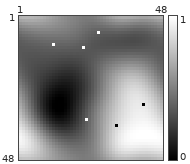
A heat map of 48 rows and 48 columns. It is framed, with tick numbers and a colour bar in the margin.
The bottom right is the ninth with the highest average. No regular stripes run through it. The ninth with the lowest average is the middle left. On average the colour sits 50% of the way up the scale. Six lone cells stand out: four far higher and two far lower than their neighbours.
